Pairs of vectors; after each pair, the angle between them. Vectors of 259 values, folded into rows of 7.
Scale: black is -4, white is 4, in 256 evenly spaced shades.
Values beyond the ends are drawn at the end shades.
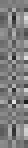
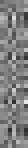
nearly opposite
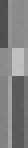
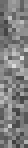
partly aligned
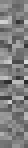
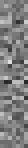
nearly parallel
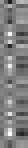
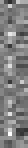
nearly parallel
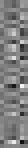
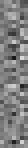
nearly opposite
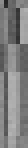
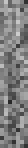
partly opposed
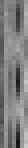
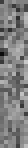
partly aligned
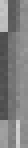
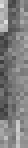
nearly parallel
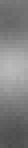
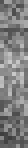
partly aligned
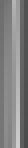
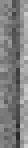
nearly opposite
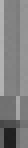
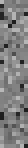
orthogonal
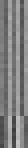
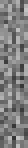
partly aligned
